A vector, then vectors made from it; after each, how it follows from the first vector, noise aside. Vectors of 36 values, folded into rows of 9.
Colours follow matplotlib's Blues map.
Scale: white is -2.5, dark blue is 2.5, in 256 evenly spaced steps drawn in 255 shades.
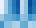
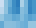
shrunk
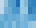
shrunk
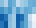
reversed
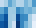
reversed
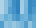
shrunk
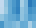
shrunk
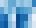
reversed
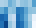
reversed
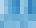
shrunk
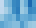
shrunk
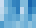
shrunk
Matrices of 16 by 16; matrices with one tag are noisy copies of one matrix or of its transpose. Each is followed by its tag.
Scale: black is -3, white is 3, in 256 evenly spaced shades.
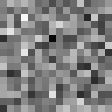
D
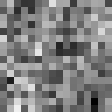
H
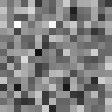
D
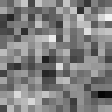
H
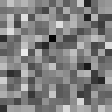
D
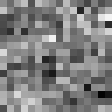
H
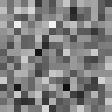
D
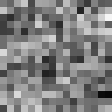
H
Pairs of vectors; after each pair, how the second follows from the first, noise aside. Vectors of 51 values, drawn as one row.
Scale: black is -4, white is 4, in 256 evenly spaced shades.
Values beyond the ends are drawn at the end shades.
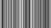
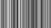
wrapped around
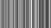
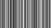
shuffled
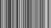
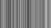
shrunk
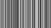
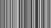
negated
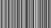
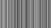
shrunk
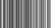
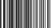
scaled up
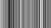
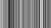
copied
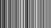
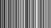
copied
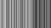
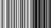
scaled up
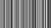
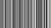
negated
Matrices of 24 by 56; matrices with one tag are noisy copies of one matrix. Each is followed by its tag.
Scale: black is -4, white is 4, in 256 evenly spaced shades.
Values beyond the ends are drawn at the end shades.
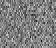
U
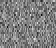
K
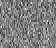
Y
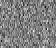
Y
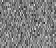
U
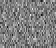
K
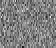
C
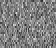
K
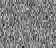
C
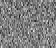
Y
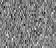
U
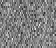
U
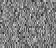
K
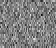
K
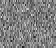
C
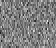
Y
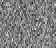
U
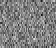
K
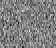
C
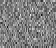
K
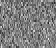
Y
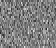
Y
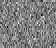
K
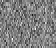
U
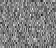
K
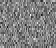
K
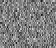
K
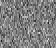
Y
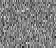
C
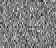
K
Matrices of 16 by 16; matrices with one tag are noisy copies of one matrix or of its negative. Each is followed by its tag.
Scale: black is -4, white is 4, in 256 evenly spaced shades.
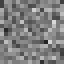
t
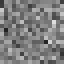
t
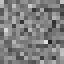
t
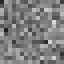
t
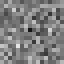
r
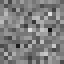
r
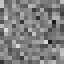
t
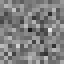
r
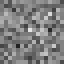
r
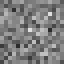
r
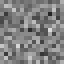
r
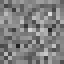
r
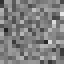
t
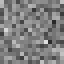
t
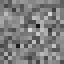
r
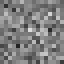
r
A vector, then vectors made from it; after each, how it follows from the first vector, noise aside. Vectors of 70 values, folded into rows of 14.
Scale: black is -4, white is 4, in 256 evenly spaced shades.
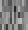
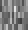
negated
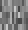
negated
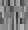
wrapped around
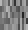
wrapped around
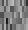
wrapped around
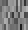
wrapped around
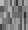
wrapped around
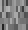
wrapped around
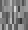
negated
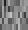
wrapped around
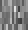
negated
